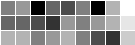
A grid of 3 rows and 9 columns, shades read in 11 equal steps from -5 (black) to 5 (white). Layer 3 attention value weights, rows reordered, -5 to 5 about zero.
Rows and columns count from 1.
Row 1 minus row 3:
-2 -1 -5 -2 -4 0 -3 5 2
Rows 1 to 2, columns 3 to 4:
-5 -1 | -2 -3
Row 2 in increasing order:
-3 -2 -1 -1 0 1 1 2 4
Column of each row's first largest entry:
9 9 9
